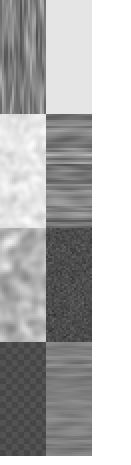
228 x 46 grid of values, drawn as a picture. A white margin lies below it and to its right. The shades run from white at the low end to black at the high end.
It is made of 4 by 2 panels. Panel 1,1: middling, streaked downward. Panel 1,2: very low, flat. Panel 2,1: very low, blotchy, faint in contrast. Panel 2,2: middling, streaked across. Panel 3,1: low, blotchy. Panel 3,2: high, fine-grained, faint in contrast. Panel 4,1: high, checkered, faint in contrast. Panel 4,2: middling, streaked across, faint in contrast.
